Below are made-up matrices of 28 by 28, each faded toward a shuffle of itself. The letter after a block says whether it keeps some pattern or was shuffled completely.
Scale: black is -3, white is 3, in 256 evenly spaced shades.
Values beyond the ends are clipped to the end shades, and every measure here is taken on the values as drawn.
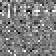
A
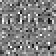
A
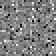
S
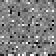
A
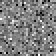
S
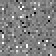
S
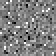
S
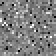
S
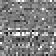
A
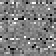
A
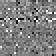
A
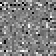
A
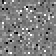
S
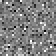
S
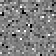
S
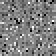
S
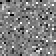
S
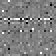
A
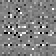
A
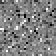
S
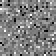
S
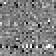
A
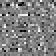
A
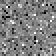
S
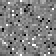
S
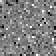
S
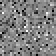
S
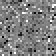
S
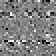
A
